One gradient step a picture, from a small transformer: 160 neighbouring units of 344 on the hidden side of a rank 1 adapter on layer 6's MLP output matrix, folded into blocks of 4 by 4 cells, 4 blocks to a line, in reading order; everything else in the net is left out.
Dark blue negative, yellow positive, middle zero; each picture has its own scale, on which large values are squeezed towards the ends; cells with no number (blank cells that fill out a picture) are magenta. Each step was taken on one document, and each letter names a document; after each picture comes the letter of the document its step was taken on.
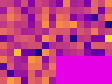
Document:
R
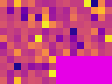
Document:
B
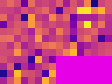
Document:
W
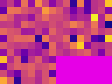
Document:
R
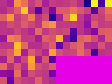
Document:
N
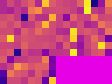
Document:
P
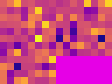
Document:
B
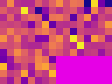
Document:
R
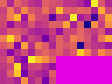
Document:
W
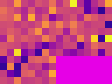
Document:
R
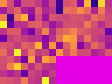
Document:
W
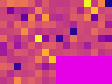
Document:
B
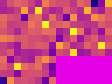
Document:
P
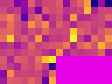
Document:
P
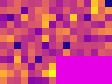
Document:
N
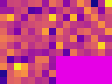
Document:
P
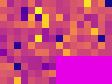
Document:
B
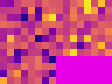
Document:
P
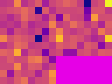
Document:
B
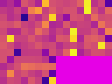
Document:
P
